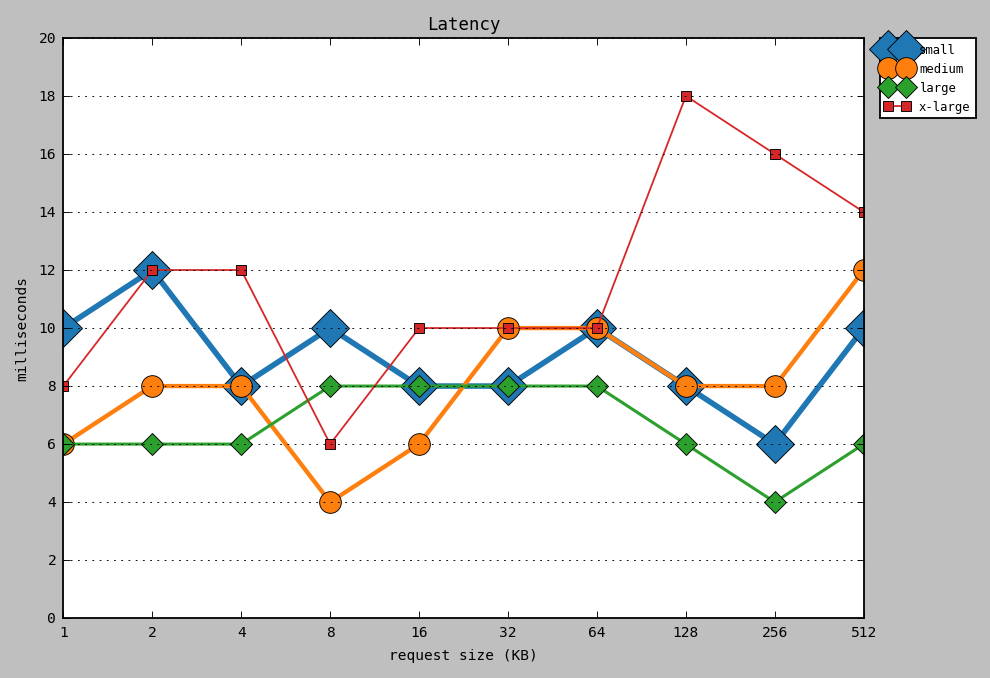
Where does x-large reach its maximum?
128
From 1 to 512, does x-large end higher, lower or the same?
higher
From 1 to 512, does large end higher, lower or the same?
the same
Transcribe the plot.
Title: Latency
x-axis: request size (KB), ticks 1 2 4 8 16 32 64 128 256 512
y-axis: milliseconds, ticks 0 2 4 6 8 10 12 14 16 18 20
Legend: small, medium, large, x-large
Values:
small: 10 12 8 10 8 8 10 8 6 10
medium: 6 8 8 4 6 10 10 8 8 12
large: 6 6 6 8 8 8 8 6 4 6
x-large: 8 12 12 6 10 10 10 18 16 14
